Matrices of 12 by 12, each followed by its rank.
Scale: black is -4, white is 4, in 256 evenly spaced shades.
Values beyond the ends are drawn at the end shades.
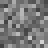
full rank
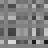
one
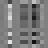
one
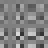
one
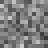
full rank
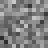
full rank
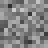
full rank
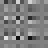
one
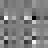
one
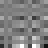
one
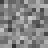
full rank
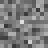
full rank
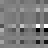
one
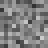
full rank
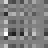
one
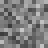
full rank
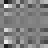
one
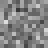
full rank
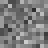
full rank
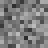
full rank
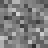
full rank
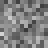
full rank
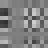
one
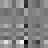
one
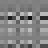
one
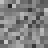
full rank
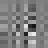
one
